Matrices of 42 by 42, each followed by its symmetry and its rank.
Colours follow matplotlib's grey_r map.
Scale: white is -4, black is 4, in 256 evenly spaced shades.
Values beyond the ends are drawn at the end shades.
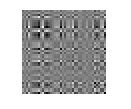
symmetric, rank two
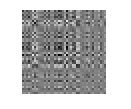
symmetric, rank two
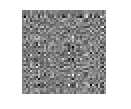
neither, rank five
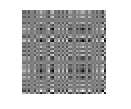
symmetric, rank one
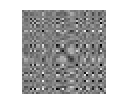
symmetric, rank three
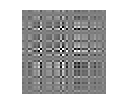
symmetric, rank one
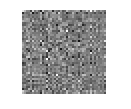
neither, rank five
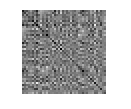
symmetric, rank five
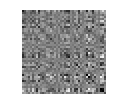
symmetric, rank three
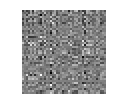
neither, rank five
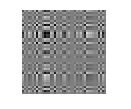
symmetric, rank one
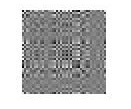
symmetric, rank two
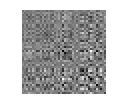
symmetric, rank three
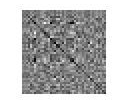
symmetric, rank five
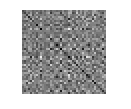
symmetric, rank five
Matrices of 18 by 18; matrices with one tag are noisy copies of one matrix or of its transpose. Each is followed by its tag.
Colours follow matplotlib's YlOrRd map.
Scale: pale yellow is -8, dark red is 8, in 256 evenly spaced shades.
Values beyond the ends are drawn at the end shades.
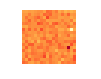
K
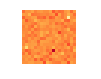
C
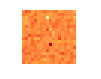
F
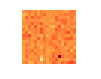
K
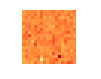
K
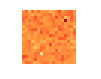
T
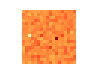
F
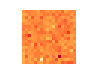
K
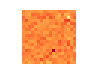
C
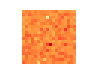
F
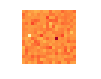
F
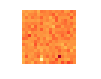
K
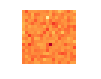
F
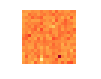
K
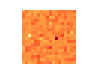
F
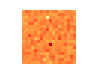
F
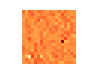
C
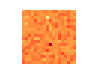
F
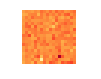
K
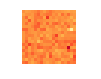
K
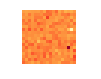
K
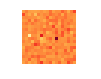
F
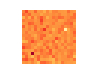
T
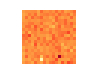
K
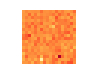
K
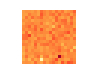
K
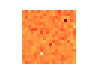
T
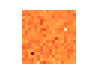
T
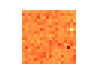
K
